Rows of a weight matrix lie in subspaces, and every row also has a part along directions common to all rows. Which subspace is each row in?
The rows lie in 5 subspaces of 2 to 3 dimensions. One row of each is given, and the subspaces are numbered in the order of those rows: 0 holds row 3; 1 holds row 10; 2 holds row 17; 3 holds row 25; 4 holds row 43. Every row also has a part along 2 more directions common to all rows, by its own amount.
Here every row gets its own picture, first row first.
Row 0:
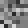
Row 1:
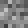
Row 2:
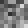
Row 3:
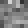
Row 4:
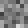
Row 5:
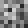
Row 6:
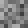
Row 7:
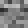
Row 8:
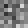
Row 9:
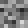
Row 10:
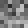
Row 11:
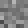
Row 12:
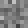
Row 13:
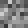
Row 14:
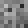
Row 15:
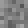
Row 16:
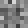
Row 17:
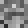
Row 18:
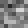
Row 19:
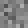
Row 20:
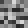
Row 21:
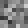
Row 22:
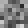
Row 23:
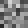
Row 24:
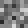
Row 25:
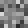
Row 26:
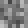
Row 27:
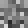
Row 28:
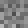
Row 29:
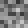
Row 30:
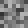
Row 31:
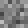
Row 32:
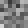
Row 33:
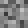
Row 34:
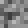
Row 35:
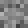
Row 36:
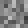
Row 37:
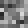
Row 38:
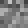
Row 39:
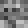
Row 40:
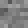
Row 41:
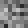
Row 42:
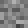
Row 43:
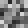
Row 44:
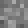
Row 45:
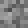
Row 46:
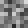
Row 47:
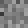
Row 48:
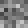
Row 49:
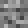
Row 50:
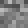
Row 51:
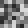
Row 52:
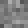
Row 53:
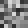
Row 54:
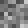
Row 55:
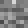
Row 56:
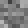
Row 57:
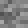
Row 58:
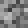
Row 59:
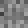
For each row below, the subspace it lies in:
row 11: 2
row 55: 2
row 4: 3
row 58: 2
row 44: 3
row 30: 0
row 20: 2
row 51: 4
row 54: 1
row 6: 1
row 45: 2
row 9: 1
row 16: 2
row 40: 4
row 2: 1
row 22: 3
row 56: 0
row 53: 0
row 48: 3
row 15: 3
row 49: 1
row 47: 3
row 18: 1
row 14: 1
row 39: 3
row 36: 2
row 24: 4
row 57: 2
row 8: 1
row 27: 3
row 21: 2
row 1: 4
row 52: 0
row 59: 3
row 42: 2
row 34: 2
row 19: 1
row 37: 1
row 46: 0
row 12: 2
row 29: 1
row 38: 4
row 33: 1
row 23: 0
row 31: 4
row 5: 1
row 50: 4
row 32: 0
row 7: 4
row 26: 0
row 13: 4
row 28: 0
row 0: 0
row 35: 3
